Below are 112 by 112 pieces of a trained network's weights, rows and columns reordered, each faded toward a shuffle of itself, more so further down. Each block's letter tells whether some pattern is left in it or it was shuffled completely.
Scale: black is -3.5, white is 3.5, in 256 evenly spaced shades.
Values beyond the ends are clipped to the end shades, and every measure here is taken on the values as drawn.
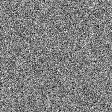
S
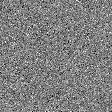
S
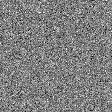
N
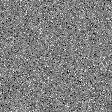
S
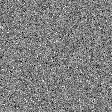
S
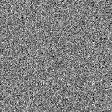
N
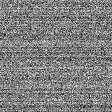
N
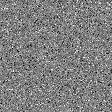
S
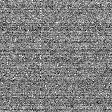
N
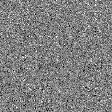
N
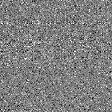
N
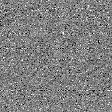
N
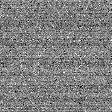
N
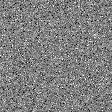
S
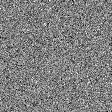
S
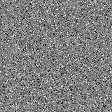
S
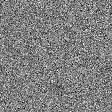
S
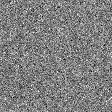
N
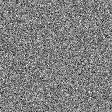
S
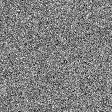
S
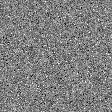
S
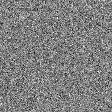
S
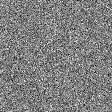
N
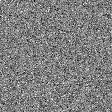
S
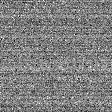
N
